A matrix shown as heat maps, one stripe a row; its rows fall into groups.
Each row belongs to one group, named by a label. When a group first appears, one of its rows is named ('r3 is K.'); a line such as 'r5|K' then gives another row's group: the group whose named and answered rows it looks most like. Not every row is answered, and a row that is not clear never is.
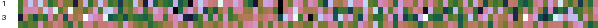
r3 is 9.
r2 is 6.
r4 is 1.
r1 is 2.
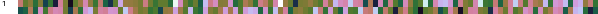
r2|1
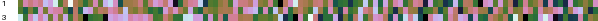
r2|1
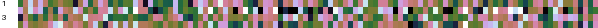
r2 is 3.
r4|3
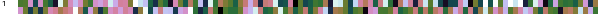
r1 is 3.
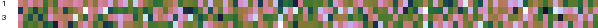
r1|3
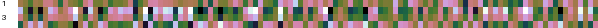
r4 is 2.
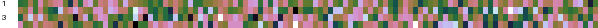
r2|3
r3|2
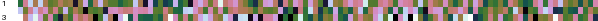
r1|2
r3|3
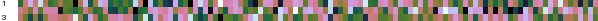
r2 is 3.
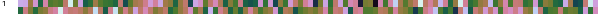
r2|3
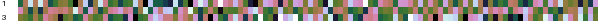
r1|2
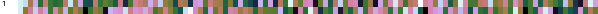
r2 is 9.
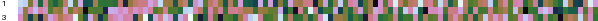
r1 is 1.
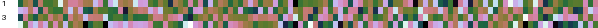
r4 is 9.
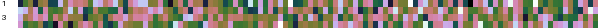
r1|3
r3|9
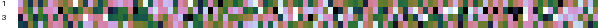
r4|1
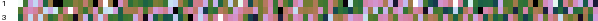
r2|6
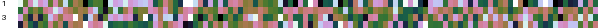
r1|9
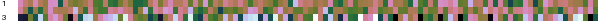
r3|1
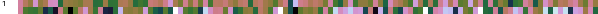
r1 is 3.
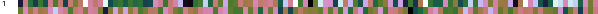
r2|3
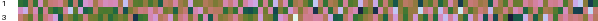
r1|1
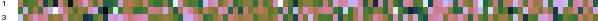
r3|9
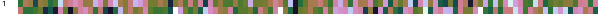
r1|3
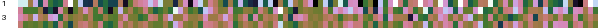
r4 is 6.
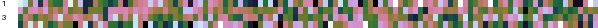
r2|9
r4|2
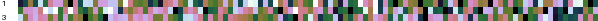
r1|1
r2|6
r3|9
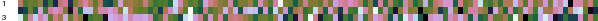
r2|1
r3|9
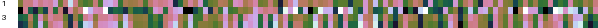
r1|6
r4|1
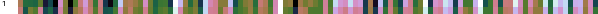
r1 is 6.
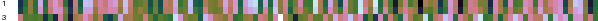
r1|1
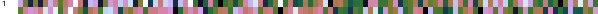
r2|6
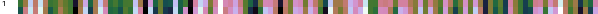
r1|2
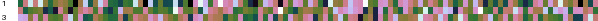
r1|2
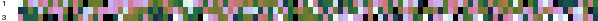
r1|9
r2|1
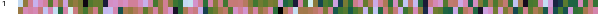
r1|9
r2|6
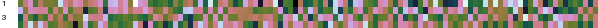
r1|3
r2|9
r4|2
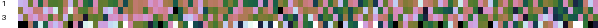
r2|6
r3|9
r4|1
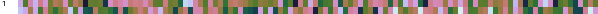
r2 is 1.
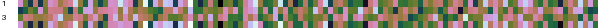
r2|1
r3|3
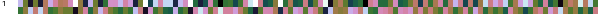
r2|2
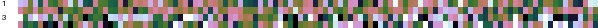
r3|9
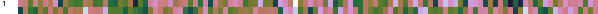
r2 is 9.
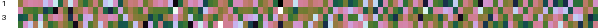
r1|6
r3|1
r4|2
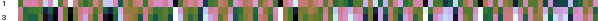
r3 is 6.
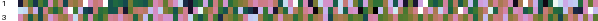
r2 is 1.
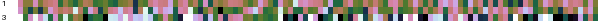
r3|9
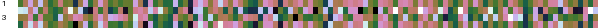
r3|3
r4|2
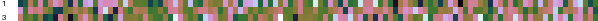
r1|1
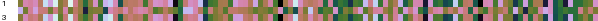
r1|6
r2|9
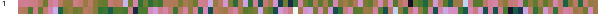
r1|3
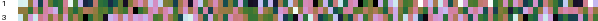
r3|9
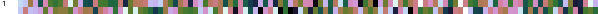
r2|3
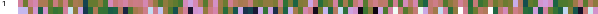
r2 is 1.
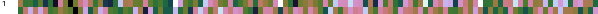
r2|2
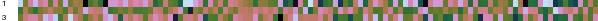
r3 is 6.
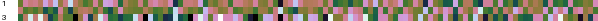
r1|6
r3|2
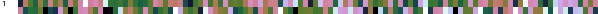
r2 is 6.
